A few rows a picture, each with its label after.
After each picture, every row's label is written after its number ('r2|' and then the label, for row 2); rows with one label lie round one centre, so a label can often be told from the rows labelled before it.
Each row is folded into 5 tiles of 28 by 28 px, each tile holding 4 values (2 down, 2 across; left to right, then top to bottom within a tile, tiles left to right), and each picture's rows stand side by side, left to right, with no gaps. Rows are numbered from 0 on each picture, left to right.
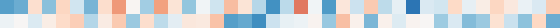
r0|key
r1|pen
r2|pen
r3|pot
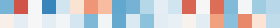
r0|pen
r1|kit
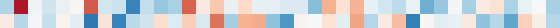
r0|pen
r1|kit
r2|kit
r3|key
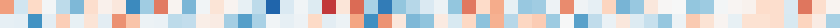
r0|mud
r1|pen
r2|kit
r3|kit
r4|mud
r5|key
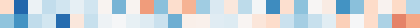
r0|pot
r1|mud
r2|mud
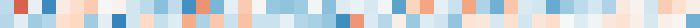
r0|pen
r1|key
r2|pot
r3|mud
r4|key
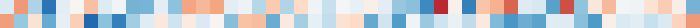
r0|pen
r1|kit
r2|pen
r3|pen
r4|mud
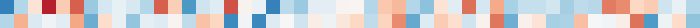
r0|kit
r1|pen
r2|key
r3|kit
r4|kit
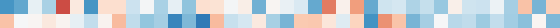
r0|key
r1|pot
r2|kit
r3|pot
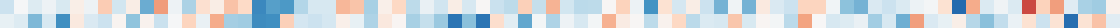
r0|pot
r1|pen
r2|key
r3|pot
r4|key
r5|key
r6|pot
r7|kit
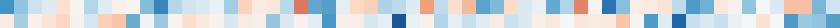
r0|key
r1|key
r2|pen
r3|mud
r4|pen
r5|pen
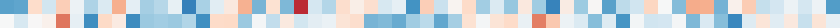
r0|key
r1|pot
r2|pen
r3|mud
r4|pot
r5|mud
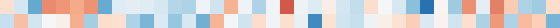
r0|kit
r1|pot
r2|mud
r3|kit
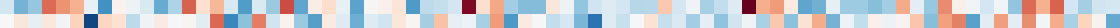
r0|kit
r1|kit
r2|mud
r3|kit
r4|pot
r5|kit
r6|key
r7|kit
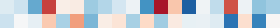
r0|kit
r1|pen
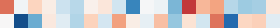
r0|mud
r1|kit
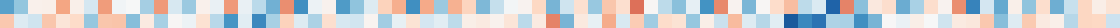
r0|key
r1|pen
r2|mud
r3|mud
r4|kit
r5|pen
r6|mud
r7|key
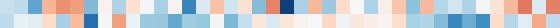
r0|kit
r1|pot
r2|key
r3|pot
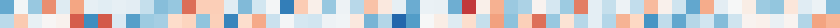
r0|kit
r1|kit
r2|pen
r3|kit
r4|pen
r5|mud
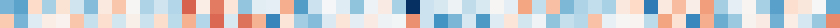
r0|key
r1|kit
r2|mud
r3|pot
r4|key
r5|mud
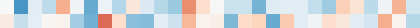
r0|key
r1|kit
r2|key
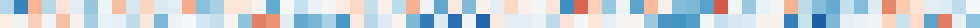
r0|key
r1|mud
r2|pot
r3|pot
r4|pen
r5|pen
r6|kit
